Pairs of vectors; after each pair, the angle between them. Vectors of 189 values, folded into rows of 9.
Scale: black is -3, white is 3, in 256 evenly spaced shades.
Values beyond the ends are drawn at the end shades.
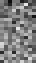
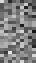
partly aligned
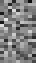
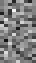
nearly parallel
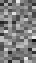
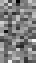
nearly opposite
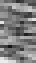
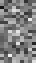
orthogonal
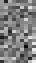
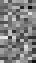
nearly opposite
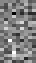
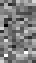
orthogonal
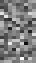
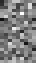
partly aligned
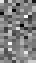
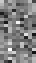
partly aligned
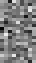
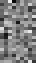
nearly opposite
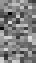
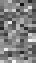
partly aligned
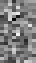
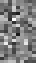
nearly opposite
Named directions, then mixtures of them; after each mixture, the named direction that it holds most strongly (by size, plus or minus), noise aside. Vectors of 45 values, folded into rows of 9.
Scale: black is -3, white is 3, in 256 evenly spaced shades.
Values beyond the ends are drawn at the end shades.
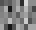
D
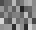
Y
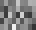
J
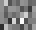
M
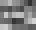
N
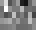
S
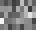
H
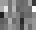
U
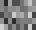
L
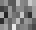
J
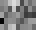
H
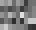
N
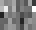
U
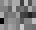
H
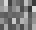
M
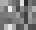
D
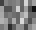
D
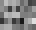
N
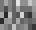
J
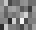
M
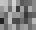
H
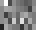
M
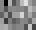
L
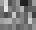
S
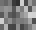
H
